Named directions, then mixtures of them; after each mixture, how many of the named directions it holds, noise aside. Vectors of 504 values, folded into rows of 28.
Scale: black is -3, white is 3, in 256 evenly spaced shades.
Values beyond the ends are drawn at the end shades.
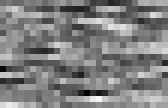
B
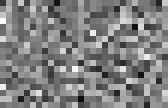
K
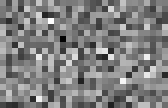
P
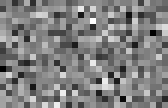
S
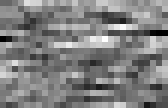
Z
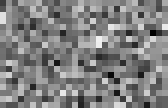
three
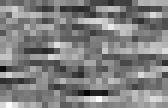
one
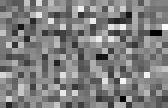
three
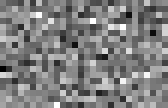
three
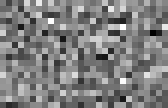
three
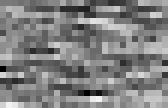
one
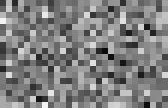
three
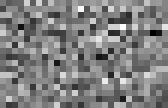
three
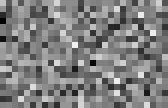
two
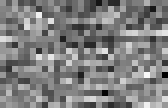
three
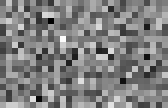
one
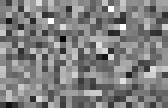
two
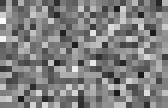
two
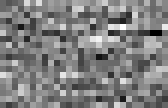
three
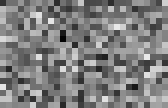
three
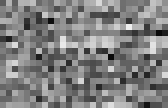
two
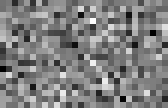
one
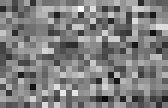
two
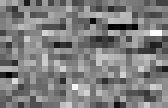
three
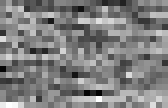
three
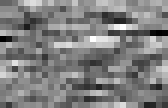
one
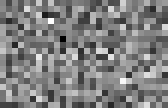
one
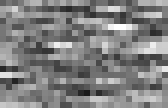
two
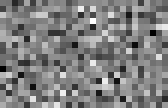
one
